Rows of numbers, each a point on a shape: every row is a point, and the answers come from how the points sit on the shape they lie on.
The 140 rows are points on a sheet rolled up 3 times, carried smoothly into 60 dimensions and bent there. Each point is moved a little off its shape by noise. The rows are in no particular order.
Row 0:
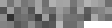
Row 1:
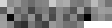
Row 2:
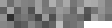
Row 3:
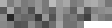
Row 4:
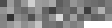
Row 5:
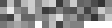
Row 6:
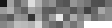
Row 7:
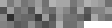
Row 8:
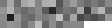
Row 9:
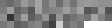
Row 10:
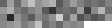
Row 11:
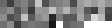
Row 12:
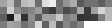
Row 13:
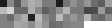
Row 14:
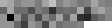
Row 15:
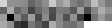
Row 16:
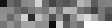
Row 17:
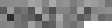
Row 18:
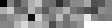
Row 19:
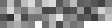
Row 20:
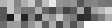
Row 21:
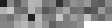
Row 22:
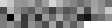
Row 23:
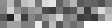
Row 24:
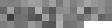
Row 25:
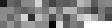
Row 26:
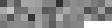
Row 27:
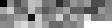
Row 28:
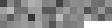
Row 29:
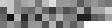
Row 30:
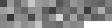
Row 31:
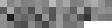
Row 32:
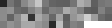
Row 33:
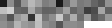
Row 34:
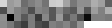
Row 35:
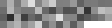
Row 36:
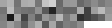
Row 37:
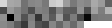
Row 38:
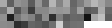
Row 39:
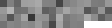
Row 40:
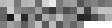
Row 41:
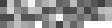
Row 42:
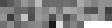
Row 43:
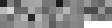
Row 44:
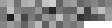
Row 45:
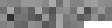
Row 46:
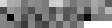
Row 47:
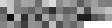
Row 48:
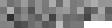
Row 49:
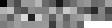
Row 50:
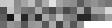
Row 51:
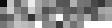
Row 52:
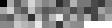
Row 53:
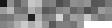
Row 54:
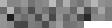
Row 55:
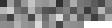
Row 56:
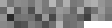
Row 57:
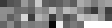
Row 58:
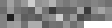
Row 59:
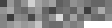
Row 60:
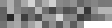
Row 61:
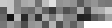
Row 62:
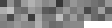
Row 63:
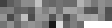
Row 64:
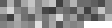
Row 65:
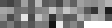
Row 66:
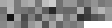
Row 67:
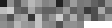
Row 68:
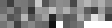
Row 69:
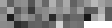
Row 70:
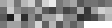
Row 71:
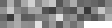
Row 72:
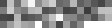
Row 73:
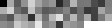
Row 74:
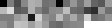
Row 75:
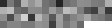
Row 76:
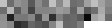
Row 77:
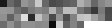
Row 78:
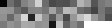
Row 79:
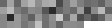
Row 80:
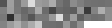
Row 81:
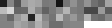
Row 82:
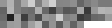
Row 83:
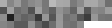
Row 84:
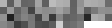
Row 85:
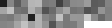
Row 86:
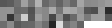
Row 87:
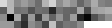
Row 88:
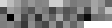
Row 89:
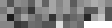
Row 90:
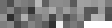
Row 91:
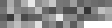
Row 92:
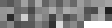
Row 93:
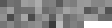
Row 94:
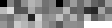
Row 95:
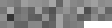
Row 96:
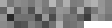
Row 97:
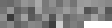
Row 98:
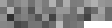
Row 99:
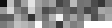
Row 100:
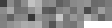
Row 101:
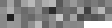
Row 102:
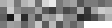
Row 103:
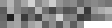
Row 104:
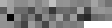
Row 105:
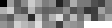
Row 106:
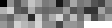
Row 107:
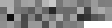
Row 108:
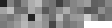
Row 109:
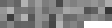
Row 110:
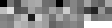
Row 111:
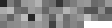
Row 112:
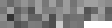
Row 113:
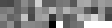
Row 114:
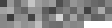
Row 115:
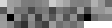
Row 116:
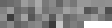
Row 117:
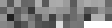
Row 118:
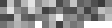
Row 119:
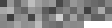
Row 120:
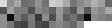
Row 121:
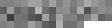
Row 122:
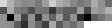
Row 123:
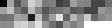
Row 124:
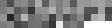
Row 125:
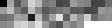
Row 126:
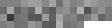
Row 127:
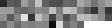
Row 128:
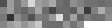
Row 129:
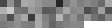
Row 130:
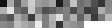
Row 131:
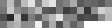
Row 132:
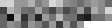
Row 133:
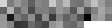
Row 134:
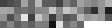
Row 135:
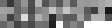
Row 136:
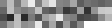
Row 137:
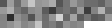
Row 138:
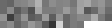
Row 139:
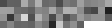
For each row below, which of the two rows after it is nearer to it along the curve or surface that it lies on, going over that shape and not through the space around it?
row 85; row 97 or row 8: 97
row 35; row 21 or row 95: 21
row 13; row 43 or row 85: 43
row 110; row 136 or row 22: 136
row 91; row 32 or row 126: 32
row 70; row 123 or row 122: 122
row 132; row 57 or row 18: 18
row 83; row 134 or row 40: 40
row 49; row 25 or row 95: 25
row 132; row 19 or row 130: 19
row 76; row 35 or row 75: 75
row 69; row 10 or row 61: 61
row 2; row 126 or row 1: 126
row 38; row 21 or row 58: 21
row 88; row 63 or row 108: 63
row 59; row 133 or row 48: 48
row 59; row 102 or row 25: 102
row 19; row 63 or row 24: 63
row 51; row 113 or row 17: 113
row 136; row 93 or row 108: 108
